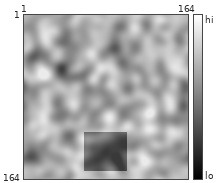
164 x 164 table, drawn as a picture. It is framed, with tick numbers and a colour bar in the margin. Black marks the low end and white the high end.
Odd patch: lower, in the bottom middle. Ninth with the lowest average: bottom middle. Roughest part: bottom middle.
